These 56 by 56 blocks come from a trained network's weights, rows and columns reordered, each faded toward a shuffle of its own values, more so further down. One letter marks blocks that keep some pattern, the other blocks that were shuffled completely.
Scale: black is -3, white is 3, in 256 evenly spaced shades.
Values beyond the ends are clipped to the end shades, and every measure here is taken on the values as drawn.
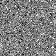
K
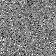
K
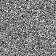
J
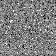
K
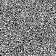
K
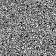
J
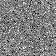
J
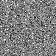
J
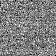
K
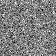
J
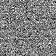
K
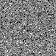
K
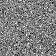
J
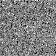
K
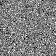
J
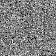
K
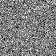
J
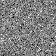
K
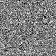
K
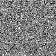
K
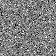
J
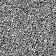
J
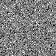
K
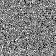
J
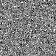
J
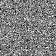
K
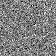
J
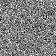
J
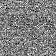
K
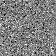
J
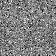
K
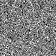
J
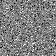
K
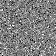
J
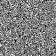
J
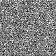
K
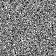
J
